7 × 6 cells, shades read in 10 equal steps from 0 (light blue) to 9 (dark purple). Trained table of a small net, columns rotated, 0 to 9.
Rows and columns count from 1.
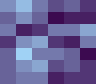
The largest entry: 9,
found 2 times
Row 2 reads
5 3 5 9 8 8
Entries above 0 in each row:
6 6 6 6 5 6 6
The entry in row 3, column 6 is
2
